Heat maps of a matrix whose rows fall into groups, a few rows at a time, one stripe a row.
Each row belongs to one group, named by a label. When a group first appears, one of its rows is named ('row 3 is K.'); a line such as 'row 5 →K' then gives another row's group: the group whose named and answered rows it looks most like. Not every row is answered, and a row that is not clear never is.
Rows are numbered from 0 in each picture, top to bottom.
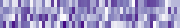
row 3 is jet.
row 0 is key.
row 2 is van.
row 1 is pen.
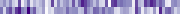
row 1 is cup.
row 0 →key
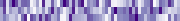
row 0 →jet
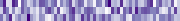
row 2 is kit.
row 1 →pen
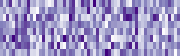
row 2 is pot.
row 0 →kit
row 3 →van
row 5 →jet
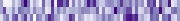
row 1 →key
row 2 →pot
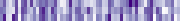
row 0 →van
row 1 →van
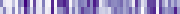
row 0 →key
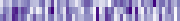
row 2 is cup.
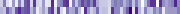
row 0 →key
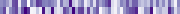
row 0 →pot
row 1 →jet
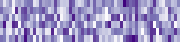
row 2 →pen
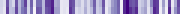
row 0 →pot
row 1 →pot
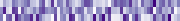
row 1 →van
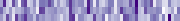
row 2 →pot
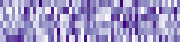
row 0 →kit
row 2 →pen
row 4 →pen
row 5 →cup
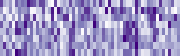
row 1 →key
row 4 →pot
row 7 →pot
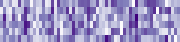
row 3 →jet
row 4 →pen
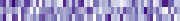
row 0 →jet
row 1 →pen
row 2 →van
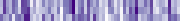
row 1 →pen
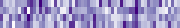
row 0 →van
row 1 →pen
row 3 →kit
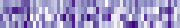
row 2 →kit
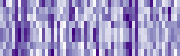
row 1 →pot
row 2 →pot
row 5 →jet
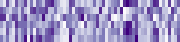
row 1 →van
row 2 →jet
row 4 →pot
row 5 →pot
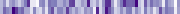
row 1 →cup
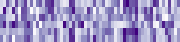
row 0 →pot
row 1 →pen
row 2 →van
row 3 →jet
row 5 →kit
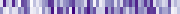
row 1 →key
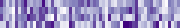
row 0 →jet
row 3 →pot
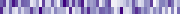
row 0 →jet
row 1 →kit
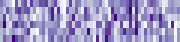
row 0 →van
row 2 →key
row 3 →van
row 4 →kit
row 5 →cup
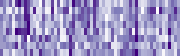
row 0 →jet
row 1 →key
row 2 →jet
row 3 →kit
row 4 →cup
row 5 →pen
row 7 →kit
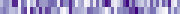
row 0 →pot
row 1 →pen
